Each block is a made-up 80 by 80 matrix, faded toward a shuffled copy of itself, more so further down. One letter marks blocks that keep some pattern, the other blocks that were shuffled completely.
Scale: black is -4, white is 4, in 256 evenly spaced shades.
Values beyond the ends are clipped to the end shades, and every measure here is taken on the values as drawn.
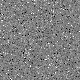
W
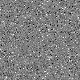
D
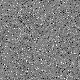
D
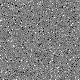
W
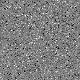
D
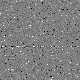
D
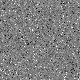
W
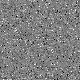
D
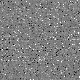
D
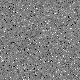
W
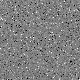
W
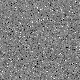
W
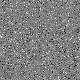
D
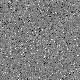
W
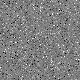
W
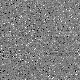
D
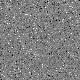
W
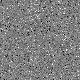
W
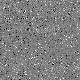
D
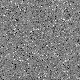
D
